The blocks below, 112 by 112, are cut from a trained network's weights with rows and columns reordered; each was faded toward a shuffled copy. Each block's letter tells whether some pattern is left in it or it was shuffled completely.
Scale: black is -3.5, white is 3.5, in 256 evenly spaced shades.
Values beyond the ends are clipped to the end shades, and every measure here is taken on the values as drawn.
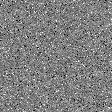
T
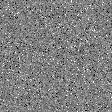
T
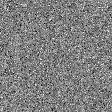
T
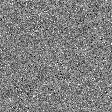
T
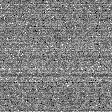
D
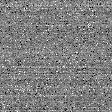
D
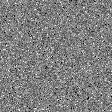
T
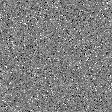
T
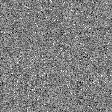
D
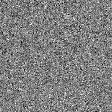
D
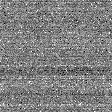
D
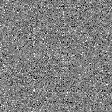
D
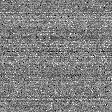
D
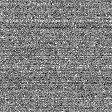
D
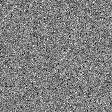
T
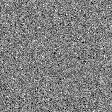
D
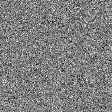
D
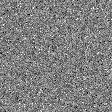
T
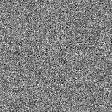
D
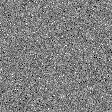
T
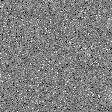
T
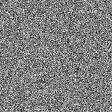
D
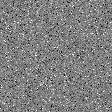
T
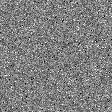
T
